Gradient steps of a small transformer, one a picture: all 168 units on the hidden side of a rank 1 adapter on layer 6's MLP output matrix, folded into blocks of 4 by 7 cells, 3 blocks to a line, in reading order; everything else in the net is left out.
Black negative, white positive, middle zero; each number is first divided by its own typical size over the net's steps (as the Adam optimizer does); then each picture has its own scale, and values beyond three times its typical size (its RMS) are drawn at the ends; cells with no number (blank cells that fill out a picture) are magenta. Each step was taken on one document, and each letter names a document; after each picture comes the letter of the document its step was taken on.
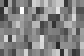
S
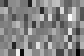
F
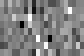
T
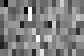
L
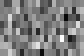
F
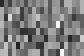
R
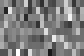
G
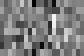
L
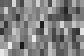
G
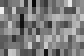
L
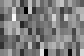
R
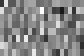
S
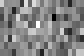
L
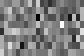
G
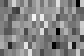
G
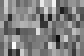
F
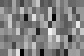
F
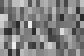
R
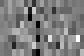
T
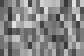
G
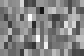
S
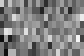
L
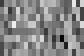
G
